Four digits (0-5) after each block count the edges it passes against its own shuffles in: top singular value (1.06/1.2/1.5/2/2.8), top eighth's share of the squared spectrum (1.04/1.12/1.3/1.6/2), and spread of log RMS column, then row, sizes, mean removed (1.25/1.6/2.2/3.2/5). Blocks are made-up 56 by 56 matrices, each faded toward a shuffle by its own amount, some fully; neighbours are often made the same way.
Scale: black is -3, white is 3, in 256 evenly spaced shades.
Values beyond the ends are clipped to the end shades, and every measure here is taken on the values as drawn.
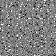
3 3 1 1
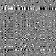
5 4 2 3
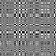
5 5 4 4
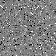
3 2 1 1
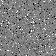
0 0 0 0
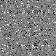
3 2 1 1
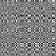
5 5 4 4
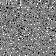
3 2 0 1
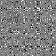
4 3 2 2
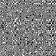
4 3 2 2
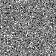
2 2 0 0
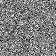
0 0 0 0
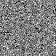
0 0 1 0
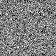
0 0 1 0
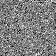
0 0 0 0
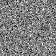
2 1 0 0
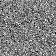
0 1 0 0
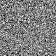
1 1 0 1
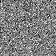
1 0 0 0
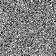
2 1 0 0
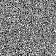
2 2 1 0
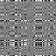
5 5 3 4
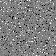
1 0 0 0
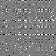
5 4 2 2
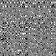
4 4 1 2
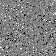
2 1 0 0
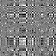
5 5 4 4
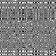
5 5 3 3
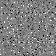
3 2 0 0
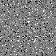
3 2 0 1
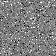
0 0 0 0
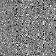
2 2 2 0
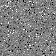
1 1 1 0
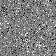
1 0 0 0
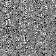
1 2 2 0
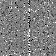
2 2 2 0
